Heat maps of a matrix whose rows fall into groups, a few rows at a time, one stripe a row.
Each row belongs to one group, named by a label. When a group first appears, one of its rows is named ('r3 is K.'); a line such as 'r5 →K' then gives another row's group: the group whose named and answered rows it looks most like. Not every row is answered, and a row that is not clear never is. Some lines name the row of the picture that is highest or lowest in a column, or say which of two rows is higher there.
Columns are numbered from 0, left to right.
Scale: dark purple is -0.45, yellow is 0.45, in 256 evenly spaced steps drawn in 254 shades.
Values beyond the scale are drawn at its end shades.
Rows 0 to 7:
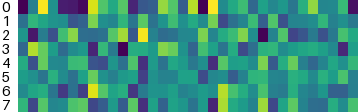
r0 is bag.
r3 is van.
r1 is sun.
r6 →bag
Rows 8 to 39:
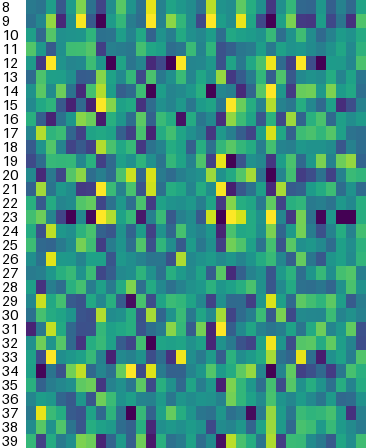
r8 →van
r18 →bag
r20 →van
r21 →sun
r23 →bag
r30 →sun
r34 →van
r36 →bag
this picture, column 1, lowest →34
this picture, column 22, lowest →37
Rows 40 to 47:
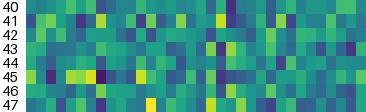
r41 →sun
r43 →bag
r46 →bag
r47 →van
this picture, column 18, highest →47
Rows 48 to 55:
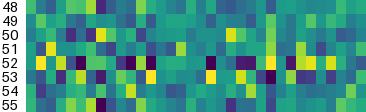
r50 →bag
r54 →van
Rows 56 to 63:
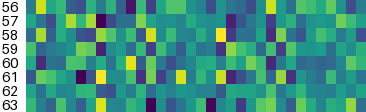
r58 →sun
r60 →van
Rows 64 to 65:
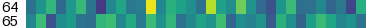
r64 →van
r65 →sun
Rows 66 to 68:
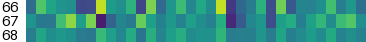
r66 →sun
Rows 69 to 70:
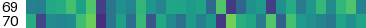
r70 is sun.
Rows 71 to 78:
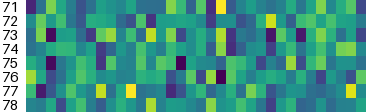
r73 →sun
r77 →van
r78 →van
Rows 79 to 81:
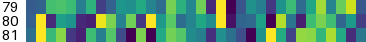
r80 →sun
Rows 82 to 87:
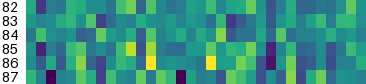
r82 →van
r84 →sun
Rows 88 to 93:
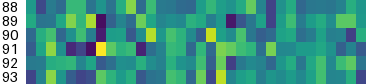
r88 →van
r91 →bag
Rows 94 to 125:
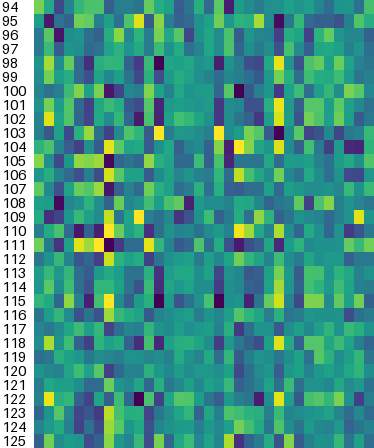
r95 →van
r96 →sun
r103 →van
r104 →bag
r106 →bag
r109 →van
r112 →bag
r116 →bag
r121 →sun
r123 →bag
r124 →bag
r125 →sun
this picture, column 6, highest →111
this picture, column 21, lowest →115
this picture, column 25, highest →125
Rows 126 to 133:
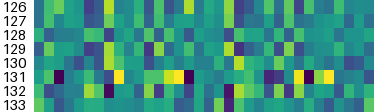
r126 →sun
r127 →sun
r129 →sun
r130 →bag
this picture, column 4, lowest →130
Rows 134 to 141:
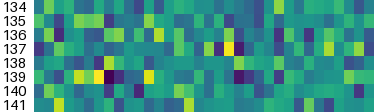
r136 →sun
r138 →bag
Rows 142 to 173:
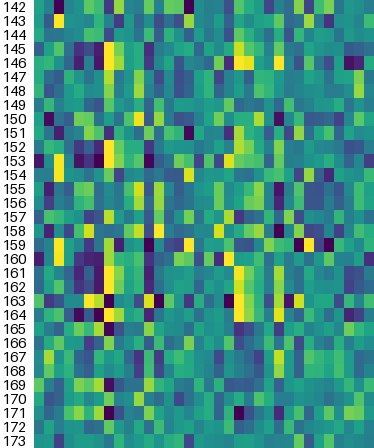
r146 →bag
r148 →van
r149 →sun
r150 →van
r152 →bag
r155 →van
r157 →sun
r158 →van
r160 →bag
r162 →bag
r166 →sun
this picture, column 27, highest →159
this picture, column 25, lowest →163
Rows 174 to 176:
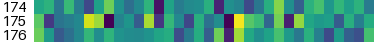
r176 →bag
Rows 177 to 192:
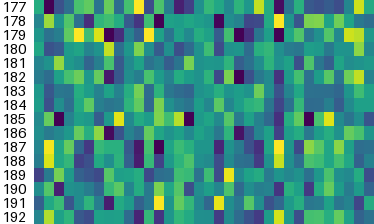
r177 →van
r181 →sun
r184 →van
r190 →sun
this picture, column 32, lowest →191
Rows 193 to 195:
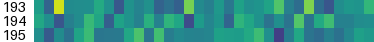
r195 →van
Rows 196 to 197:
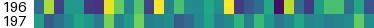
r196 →sun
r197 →van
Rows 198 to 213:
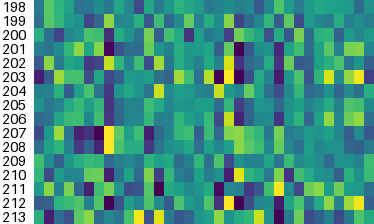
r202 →sun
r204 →van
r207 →bag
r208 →bag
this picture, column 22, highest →213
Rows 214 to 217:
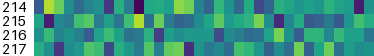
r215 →van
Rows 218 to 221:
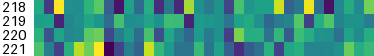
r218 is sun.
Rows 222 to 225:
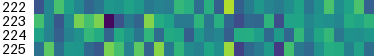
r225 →sun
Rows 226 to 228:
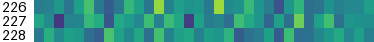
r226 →van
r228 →sun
